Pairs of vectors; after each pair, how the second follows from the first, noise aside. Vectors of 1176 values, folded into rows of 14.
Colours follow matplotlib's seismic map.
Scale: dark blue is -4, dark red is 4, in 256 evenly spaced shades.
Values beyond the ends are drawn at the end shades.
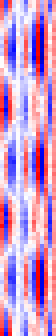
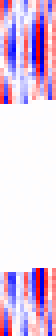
partly zeroed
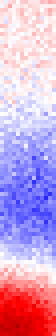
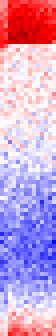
wrapped around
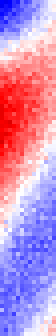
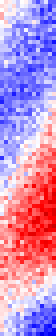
reversed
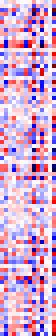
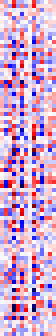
wrapped around
